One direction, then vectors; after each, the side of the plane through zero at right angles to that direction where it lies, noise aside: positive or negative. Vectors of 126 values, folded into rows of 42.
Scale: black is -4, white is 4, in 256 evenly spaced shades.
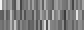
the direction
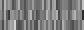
positive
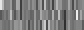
positive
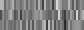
positive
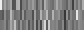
positive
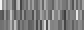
positive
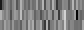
negative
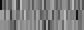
negative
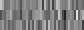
positive
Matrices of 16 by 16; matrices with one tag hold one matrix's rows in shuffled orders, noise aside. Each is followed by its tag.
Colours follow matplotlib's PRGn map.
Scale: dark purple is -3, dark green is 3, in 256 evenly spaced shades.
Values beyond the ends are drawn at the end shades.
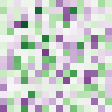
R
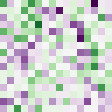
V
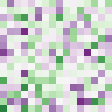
V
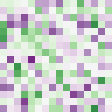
V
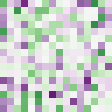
V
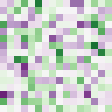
V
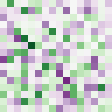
R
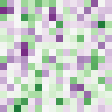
V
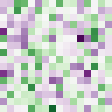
V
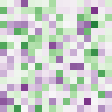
V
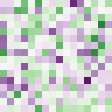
V
